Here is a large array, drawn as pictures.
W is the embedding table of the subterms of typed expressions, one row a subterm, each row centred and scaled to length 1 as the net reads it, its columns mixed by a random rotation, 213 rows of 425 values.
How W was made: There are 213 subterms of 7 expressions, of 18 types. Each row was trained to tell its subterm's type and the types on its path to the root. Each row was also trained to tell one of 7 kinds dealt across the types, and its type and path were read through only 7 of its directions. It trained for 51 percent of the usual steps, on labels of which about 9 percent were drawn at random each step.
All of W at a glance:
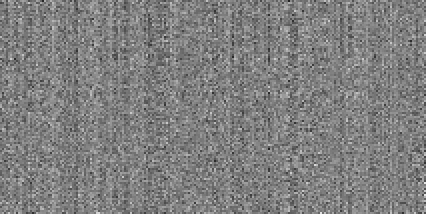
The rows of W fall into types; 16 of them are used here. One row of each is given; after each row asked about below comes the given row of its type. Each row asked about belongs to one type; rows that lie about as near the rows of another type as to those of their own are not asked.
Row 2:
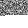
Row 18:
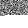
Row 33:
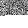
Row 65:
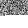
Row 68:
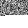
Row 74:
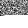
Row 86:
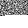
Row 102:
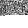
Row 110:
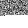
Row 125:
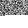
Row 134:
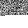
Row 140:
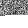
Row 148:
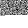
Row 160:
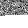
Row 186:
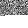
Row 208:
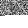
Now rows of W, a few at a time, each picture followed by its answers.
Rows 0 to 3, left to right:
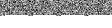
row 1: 125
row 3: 2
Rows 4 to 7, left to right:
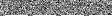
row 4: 140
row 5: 18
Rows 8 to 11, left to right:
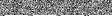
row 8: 33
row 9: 208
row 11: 110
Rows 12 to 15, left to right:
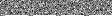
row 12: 186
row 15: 18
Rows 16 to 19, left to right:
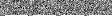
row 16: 134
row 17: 74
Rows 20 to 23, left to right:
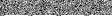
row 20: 102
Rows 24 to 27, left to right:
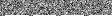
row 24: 125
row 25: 68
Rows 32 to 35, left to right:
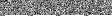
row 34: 148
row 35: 74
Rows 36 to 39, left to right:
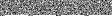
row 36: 208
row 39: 2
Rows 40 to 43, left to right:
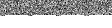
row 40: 65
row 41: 2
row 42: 18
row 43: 18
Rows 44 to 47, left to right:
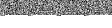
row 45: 102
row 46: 134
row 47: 102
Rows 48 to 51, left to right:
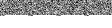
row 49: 148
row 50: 140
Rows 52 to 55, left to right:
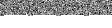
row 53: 86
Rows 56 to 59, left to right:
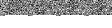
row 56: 140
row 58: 33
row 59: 33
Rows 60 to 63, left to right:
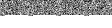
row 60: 148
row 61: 134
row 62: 33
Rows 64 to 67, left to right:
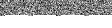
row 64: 208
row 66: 102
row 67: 186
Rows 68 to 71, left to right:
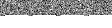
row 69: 65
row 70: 74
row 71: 134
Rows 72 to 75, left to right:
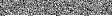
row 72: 208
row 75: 86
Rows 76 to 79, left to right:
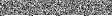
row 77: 134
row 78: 148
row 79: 102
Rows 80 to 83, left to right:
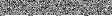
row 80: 18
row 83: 2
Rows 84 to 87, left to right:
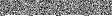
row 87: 186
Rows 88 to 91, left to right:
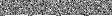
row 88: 208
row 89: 74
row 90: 65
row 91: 2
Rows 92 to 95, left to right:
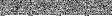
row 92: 140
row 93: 148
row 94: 140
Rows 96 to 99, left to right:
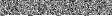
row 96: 148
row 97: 208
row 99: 125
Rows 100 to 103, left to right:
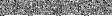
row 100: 74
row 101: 102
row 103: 110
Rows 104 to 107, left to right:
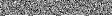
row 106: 208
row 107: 65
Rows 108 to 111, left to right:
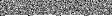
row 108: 186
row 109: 102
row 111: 186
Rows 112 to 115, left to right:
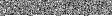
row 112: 65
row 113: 33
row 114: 33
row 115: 102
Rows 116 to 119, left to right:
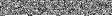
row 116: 68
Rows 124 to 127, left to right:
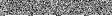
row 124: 140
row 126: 2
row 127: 18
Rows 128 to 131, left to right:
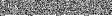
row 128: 186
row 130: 102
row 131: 186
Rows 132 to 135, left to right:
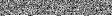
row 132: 208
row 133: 33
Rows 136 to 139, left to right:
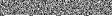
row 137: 65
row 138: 186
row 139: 2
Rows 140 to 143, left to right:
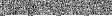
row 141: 102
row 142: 186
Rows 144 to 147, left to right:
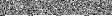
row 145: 86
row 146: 18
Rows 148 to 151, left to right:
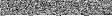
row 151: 186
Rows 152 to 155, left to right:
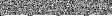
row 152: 18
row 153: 74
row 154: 148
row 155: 160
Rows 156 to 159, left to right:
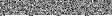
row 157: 134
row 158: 148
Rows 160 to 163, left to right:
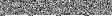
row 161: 110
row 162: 65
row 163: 2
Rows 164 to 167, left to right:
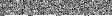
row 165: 208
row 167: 110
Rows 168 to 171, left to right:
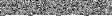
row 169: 148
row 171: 33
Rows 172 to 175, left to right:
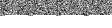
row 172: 86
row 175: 2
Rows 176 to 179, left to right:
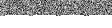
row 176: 33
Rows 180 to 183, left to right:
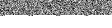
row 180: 86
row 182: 18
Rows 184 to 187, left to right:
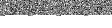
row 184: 140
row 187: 208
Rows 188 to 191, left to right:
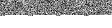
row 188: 125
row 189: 134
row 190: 74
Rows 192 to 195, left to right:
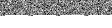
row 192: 125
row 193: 134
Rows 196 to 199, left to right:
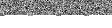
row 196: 148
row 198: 65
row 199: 110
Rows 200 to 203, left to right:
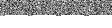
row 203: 140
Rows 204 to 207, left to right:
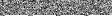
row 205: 110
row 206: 74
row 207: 2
